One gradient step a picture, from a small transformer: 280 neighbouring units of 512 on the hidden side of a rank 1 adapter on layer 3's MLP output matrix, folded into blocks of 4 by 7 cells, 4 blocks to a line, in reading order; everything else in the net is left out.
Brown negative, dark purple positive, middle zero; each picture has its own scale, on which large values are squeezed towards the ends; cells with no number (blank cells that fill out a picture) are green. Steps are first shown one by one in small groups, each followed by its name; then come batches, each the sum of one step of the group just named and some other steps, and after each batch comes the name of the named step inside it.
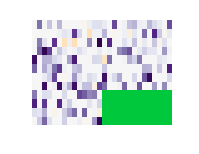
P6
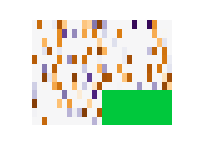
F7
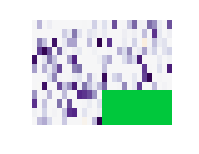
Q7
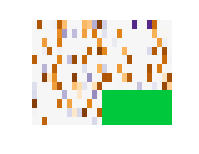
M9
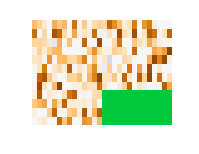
F7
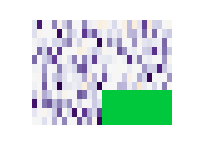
F7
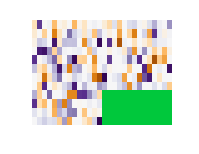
Q7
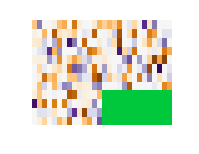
F7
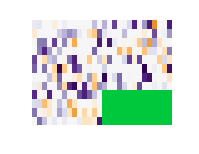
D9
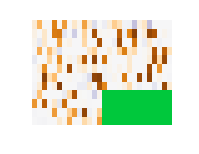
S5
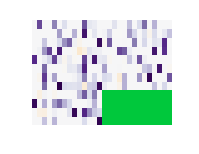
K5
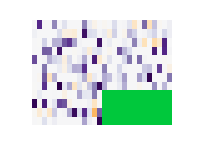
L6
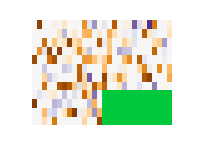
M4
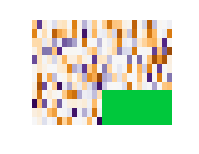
L6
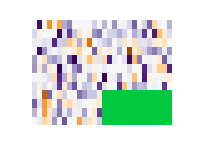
D9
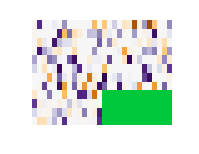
D9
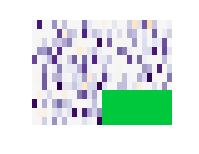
K5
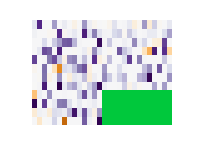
L6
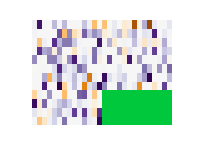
L6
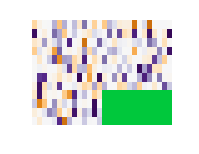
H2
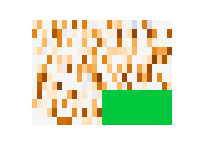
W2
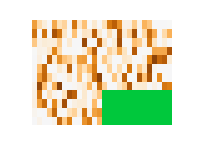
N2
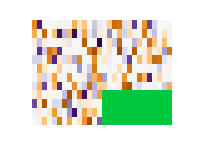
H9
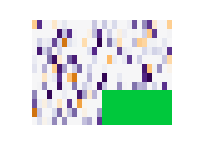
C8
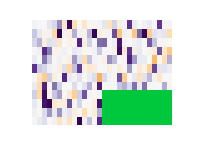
W2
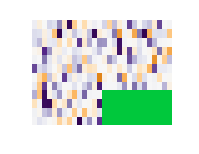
W2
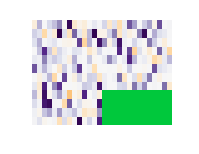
H9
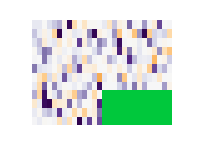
W2
